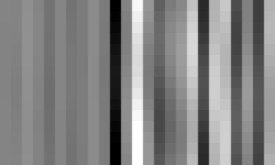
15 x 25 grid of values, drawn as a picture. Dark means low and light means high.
No overall slope runs across the table. On average the colour sits 50% of the way up the scale. A vertical seam about 40% of the way across splits the table, and the left part is calmer. Streaks run downward.
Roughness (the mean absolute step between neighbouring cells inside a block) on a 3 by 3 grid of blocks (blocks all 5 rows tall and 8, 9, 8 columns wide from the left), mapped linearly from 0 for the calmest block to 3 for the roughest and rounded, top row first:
0 2 3
0 2 3
0 2 3
